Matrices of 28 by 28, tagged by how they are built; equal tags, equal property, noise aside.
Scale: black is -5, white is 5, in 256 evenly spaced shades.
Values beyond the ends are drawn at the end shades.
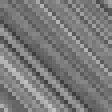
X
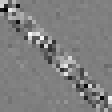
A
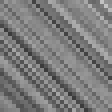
X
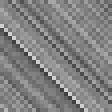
X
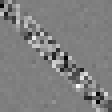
A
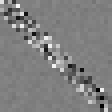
A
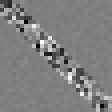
A
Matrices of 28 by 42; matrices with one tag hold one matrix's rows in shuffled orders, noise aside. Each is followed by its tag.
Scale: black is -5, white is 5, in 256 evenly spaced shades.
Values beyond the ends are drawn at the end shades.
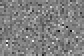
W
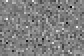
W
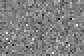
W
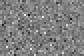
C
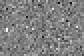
W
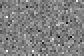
W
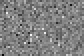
C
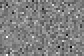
W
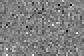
W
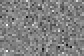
W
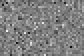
C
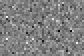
W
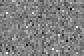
W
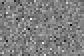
C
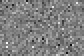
W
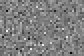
C
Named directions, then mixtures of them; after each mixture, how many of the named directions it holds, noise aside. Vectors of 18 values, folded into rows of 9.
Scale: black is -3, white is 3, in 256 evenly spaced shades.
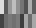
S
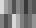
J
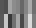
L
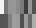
two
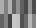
two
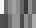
two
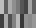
three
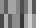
two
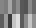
two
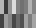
two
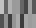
three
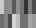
two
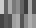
three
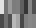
three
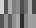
three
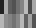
one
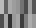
three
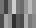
two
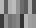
two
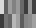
three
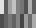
one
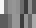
two
